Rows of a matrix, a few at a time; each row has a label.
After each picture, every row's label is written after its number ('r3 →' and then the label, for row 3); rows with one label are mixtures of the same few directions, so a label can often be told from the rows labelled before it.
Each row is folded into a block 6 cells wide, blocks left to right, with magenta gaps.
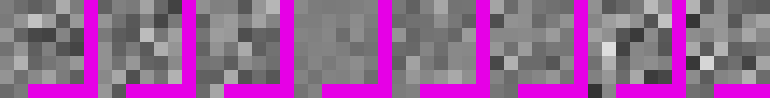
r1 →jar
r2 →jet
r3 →jet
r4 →jet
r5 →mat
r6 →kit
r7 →jar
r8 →kit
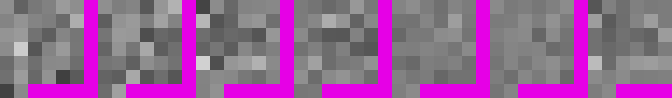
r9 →jar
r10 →jet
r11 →kit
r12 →jar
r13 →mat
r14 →jet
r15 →kit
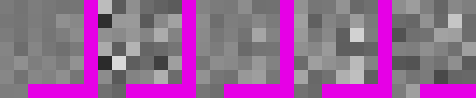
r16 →kit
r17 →kit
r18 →jet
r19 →jet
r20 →mat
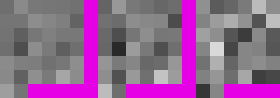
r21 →jar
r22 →jar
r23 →jar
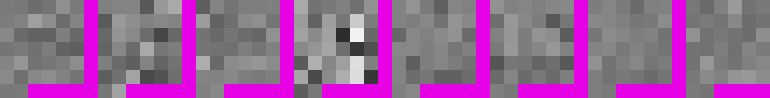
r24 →jar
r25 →jet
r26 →kit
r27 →jet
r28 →mat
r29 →kit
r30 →mat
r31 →mat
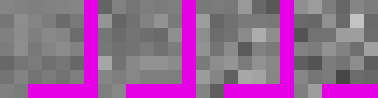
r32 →kit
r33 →kit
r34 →jet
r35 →mat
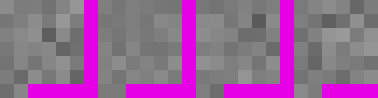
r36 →jet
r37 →kit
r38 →mat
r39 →jar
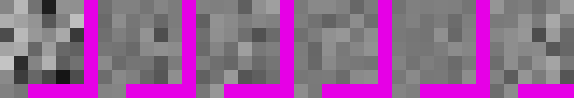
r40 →mat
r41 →jet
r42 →jet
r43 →jar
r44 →jet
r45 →jet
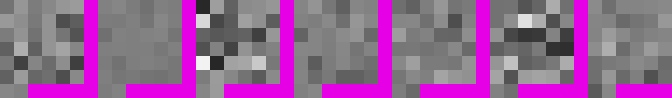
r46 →kit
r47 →mat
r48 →kit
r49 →mat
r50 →mat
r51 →jar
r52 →jar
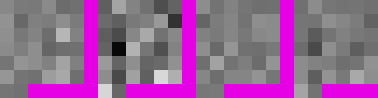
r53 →jet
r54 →jar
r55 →kit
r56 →jar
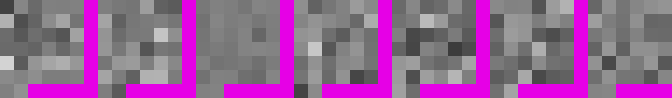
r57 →kit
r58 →jet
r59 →jet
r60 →jar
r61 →jar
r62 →jet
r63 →kit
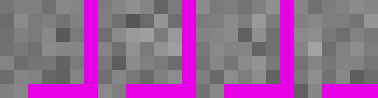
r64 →jet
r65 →jar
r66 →jet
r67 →jar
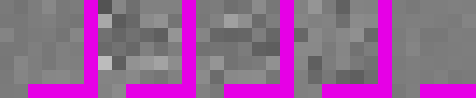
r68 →mat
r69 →kit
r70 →jar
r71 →mat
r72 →jar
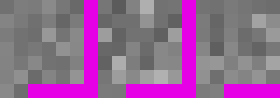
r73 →jet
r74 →mat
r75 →kit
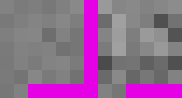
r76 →jet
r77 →kit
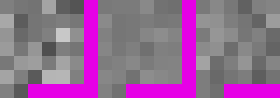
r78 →jet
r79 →jet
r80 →mat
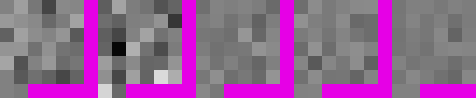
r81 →mat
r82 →jar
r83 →jet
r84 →kit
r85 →jet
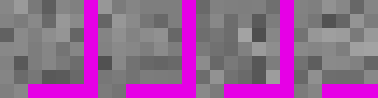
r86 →mat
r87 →kit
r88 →jet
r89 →jar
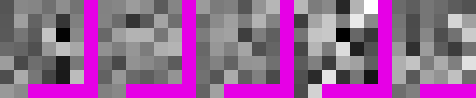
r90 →jet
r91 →jar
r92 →jet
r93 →jet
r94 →kit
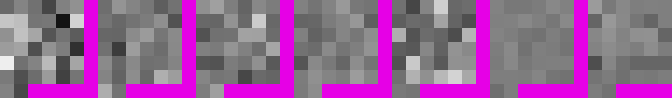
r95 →mat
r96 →jar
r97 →mat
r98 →mat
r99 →mat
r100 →jar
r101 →kit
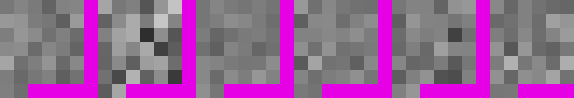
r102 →mat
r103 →jet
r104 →jar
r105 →kit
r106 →jet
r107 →kit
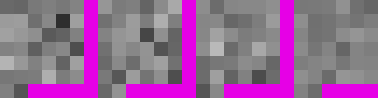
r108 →mat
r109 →jet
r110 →jar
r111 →jet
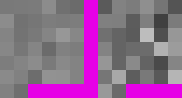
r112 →jet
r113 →jet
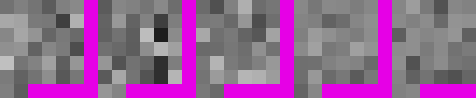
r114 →mat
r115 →jet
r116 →mat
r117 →jar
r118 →mat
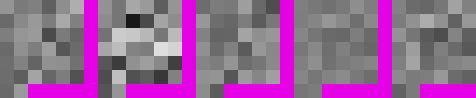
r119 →jet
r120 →jar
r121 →jet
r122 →jar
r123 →jar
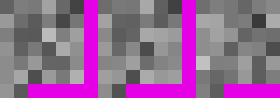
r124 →jet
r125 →jet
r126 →mat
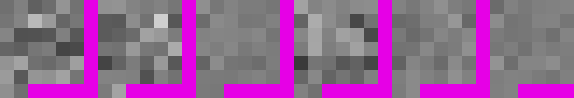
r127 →jar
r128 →mat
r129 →kit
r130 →kit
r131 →mat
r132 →kit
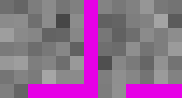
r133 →mat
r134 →mat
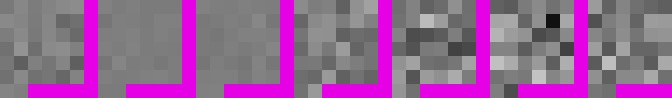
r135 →kit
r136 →kit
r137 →mat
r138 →jet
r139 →jar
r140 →mat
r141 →kit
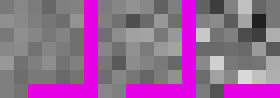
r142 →mat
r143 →jar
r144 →mat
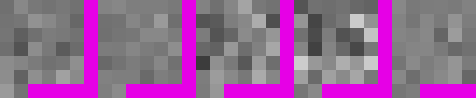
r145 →jar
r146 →mat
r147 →mat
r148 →kit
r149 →jet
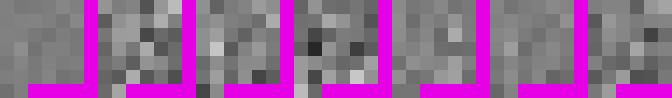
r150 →jar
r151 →jet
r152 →jar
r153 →jar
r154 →jet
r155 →jar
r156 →jet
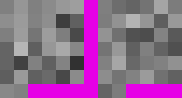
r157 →kit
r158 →jar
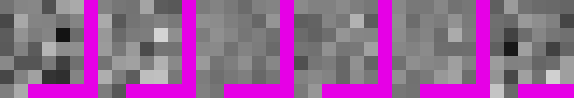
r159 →jet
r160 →jet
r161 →mat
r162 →mat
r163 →jet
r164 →jar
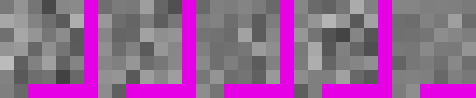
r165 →mat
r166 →jet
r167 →jet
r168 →jar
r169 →mat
